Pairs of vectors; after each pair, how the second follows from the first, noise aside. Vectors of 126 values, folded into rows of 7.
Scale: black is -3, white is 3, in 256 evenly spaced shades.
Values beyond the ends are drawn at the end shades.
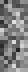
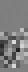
partly zeroed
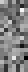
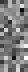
negated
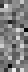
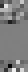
partly zeroed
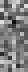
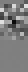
partly zeroed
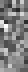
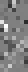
partly zeroed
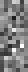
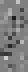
partly zeroed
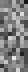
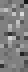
partly zeroed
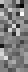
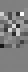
partly zeroed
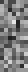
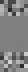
partly zeroed
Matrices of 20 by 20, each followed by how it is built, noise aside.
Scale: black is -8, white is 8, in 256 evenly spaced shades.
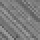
Toeplitz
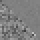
lower triangular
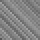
Toeplitz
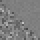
lower triangular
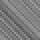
Toeplitz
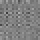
low rank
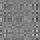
low rank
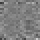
low rank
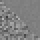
lower triangular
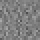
low rank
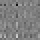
low rank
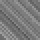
Toeplitz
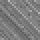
Toeplitz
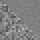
lower triangular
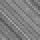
Toeplitz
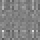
low rank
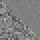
lower triangular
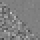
lower triangular
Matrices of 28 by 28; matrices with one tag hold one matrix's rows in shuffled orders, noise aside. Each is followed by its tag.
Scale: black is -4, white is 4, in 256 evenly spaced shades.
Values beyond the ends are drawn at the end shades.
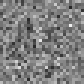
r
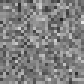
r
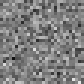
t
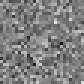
r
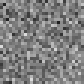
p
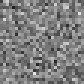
t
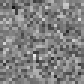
t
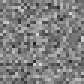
r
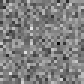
p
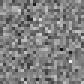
r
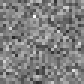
t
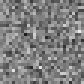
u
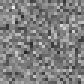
u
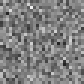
p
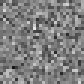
t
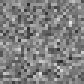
r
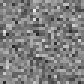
t
